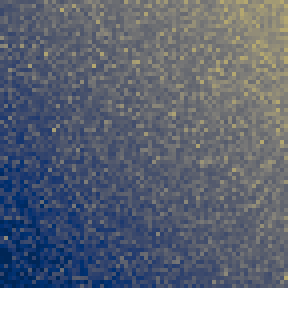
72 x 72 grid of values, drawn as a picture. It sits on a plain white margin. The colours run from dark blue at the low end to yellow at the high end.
The ninth with the highest average is the top right. The field climbs toward the top right. There are no regular stripes. The ninth with the lowest average is the bottom left. The texture is fine-grained noise. No row or column stands out. The halves do not mirror each other.
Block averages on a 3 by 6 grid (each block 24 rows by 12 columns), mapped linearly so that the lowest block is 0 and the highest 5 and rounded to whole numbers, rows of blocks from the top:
233445 / 122334 / 011223
